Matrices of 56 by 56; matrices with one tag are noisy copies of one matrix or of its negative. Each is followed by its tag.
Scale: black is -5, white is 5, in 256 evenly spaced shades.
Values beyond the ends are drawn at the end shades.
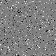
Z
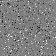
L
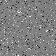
Z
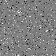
Z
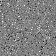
L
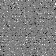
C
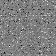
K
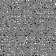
C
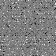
C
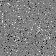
L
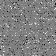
C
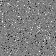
L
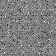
K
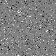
Z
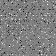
K
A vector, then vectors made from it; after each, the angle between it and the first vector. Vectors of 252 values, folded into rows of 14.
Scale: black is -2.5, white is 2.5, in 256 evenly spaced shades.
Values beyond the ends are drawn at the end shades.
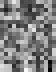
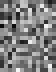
partly opposed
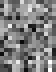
nearly opposite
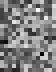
orthogonal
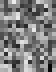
nearly parallel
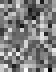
partly aligned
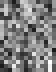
nearly opposite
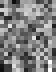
nearly opposite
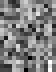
nearly opposite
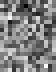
partly aligned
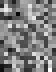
nearly opposite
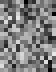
partly aligned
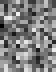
partly aligned
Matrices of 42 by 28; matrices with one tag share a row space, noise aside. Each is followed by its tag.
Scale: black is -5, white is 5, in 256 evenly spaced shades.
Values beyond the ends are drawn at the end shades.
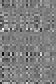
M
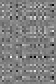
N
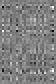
N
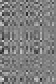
M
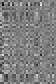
M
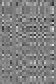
N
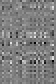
N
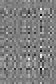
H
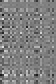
M
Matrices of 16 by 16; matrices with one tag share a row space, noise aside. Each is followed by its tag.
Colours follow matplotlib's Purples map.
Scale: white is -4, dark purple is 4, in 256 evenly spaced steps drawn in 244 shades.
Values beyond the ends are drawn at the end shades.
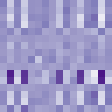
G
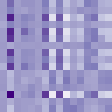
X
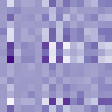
X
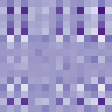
G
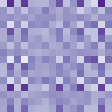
G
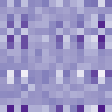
G
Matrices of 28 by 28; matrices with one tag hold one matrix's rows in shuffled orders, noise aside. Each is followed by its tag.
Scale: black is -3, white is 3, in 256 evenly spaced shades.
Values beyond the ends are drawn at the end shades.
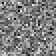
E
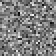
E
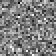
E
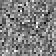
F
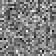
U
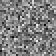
F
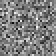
F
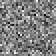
F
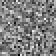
E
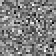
E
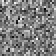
F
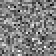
E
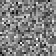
F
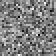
E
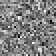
E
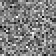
U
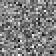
E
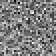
E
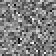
E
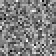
U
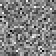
U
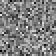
U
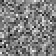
U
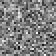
E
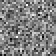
U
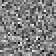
E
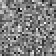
E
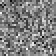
U
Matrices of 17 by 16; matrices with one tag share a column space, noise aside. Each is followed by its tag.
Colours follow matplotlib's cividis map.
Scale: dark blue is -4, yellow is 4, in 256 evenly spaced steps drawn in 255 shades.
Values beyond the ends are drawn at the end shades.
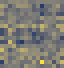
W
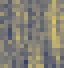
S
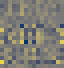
W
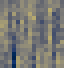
S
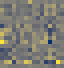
W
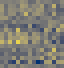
W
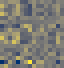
W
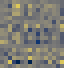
W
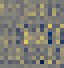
W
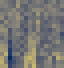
S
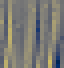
S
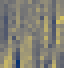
S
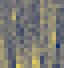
S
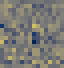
W
